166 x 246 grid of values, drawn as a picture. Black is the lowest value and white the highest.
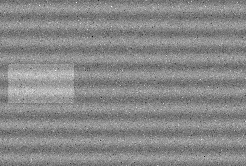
In the middle left lies a patch that is higher than the rest. No overall slope runs across the table. Stripes running across repeat 10 times from top to bottom. The middle left is the ninth with the highest average. No single row or column stands out from its neighbours.
